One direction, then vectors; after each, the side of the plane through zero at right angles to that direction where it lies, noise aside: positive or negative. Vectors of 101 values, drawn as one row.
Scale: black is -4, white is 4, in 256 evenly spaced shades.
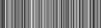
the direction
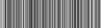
negative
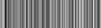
negative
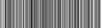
negative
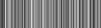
positive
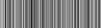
negative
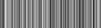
positive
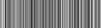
negative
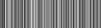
positive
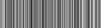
negative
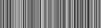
negative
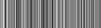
negative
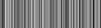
positive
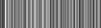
positive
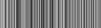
negative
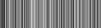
positive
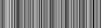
positive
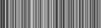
positive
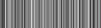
positive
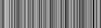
positive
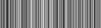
positive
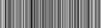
negative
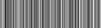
negative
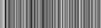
negative
